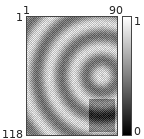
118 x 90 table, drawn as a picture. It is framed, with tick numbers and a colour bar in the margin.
In the bottom right lies a patch that is lower than the rest. The ninth with the lowest average is the bottom right. Concentric rings centre on the middle right. On average the colour sits 60% of the way up the scale.
